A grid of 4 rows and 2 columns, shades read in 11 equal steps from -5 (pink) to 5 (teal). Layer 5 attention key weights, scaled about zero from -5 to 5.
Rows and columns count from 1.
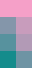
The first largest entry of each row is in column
1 1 1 1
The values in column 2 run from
-5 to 1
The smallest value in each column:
-5 -5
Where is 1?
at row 4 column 2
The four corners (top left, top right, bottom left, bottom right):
-5 -5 5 1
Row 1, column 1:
-5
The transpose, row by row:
-5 0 2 5 | -5 -3 -2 1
